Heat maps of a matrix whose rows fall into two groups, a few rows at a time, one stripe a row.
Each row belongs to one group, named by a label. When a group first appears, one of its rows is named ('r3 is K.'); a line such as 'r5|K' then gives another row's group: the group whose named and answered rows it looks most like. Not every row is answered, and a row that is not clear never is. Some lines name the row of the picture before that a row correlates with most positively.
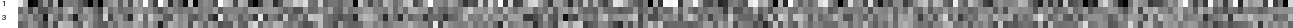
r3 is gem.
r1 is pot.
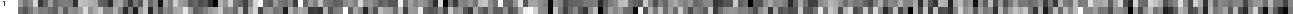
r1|gem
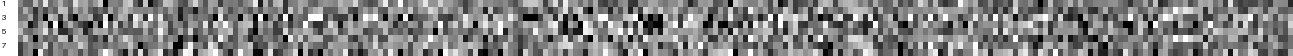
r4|pot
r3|gem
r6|pot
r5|pot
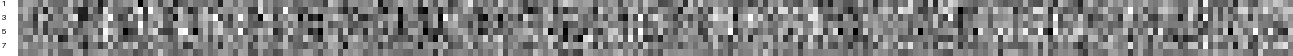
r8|pot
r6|pot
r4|gem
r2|gem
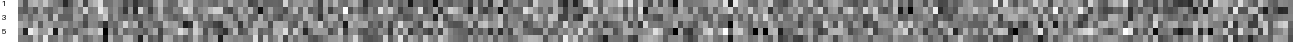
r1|pot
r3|pot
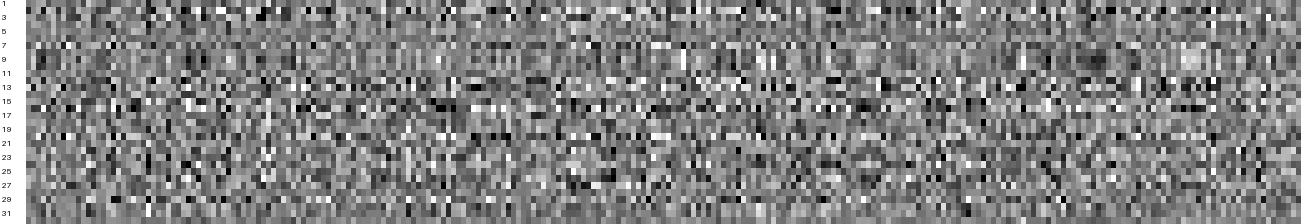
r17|gem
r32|pot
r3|pot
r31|gem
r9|pot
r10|pot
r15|gem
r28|gem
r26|gem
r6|pot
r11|gem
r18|gem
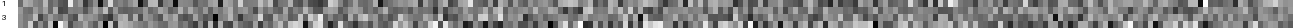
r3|gem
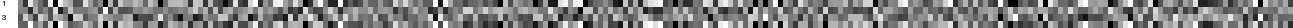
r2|pot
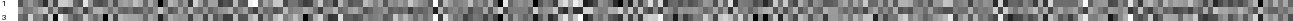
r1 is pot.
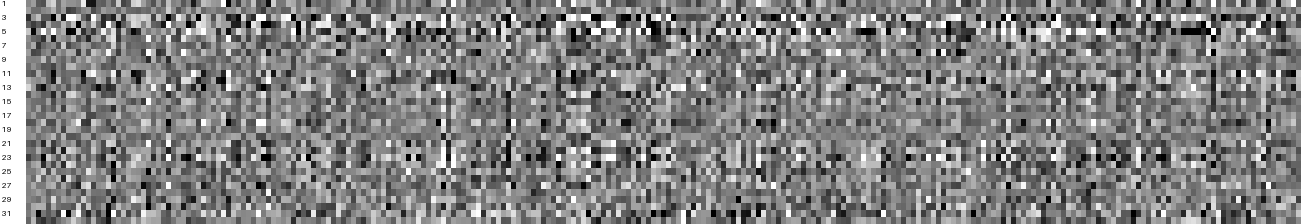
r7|pot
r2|pot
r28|gem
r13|pot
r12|gem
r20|pot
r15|gem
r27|pot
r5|pot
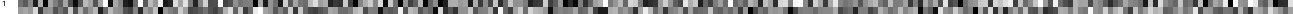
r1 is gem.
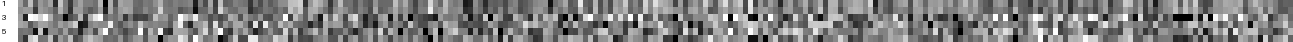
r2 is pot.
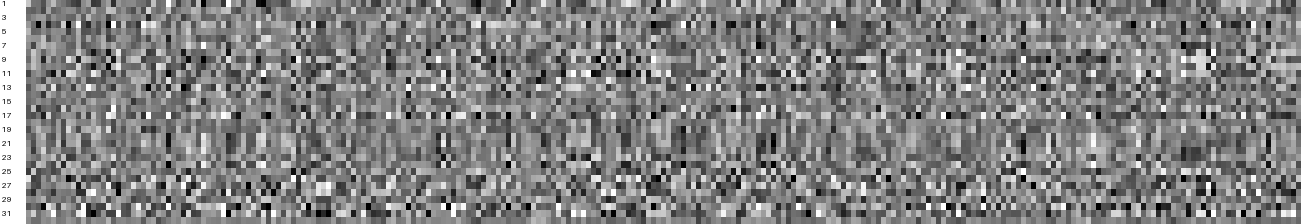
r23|pot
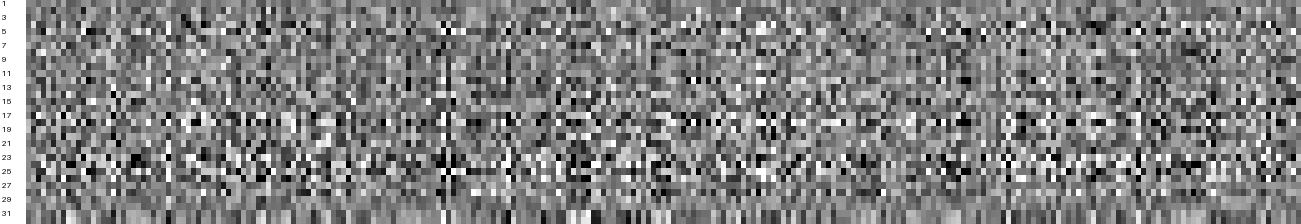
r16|pot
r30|pot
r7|pot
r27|gem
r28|pot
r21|gem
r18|gem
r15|gem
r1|pot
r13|gem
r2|gem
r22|pot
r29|pot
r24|pot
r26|pot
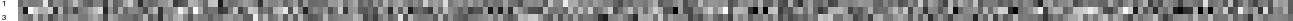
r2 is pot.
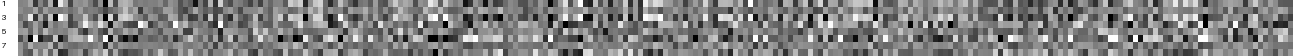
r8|pot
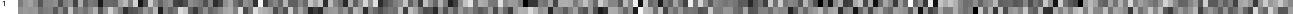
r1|gem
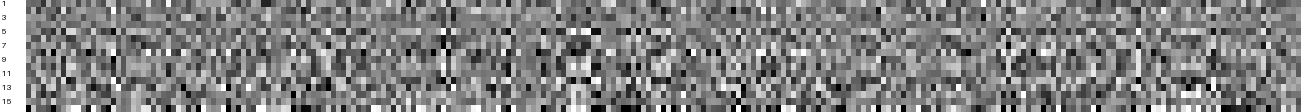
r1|gem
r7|pot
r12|pot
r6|pot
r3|gem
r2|pot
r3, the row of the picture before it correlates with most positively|2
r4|pot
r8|gem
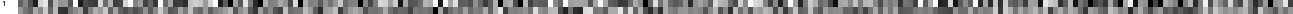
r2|pot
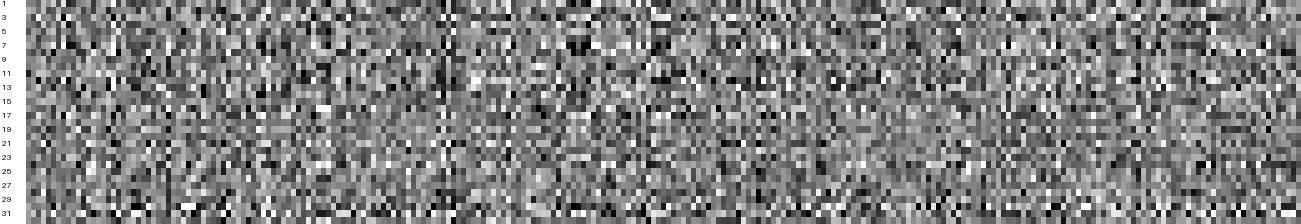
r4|pot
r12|pot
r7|pot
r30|gem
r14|pot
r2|gem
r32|gem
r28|pot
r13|gem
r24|gem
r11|pot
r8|gem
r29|gem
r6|pot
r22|gem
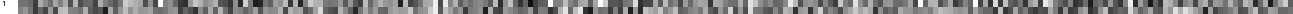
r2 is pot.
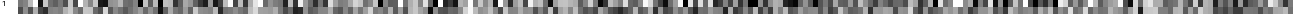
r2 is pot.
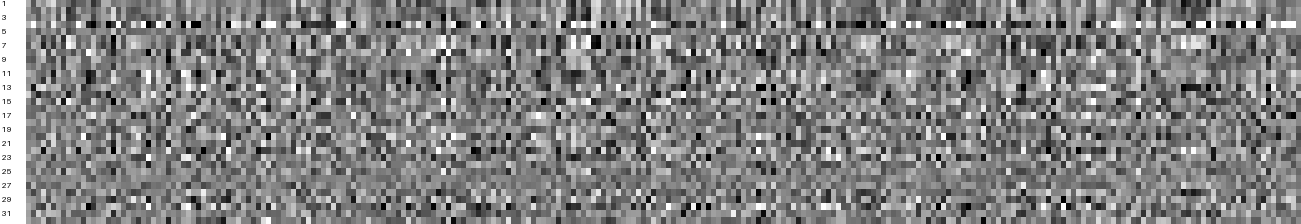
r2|pot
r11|gem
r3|pot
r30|gem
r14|pot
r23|gem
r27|pot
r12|gem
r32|gem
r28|pot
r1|pot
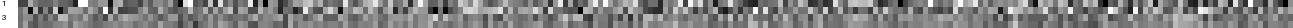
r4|pot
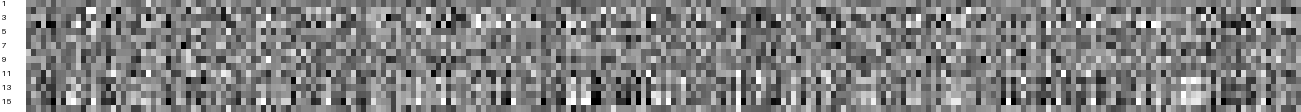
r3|gem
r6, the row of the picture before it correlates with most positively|3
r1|gem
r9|gem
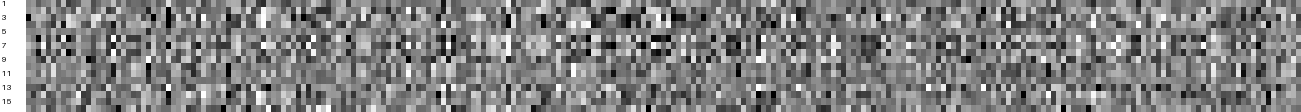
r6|pot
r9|gem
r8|pot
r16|gem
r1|pot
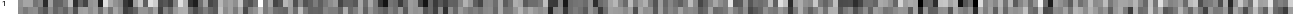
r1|gem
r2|gem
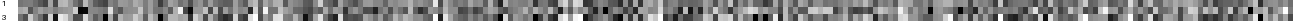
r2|gem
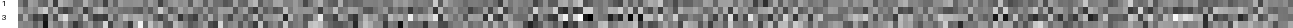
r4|gem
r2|pot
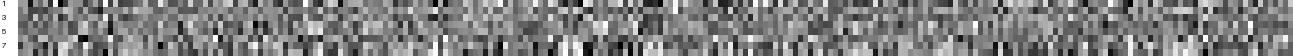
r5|gem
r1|pot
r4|gem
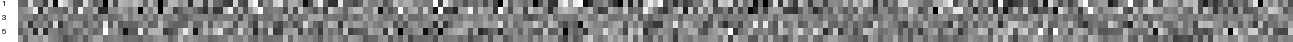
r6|pot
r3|gem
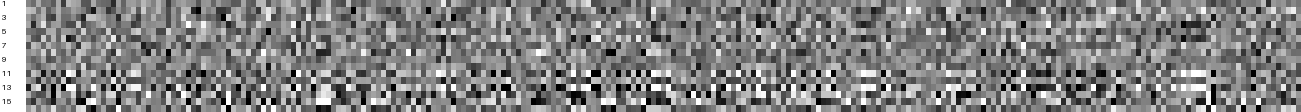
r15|gem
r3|gem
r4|pot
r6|pot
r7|pot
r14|gem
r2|gem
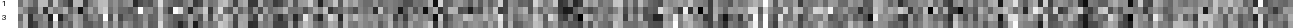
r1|pot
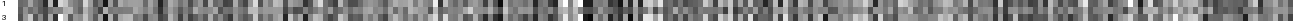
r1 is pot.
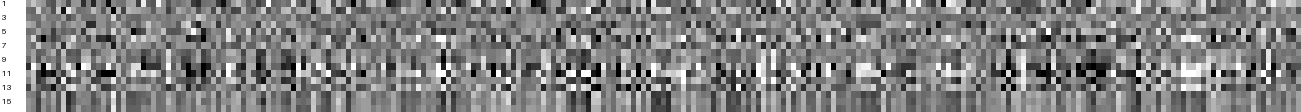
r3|pot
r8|pot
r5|gem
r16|pot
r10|pot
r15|pot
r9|pot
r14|pot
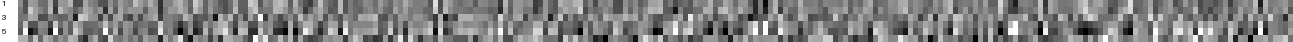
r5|pot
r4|pot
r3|gem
